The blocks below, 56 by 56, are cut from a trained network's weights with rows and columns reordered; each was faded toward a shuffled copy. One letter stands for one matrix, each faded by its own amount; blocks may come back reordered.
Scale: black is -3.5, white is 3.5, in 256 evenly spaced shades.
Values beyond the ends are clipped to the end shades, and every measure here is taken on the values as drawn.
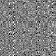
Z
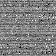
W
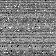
W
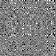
Z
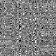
Z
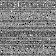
W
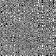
Z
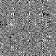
Z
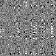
Z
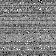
W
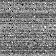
W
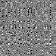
Z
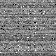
W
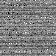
W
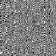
Z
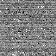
W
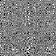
Z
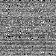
W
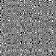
Z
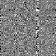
Z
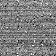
W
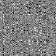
Z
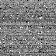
W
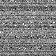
W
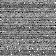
W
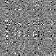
Z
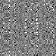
Z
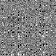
Z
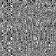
Z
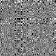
Z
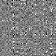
Z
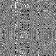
Z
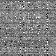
W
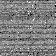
W
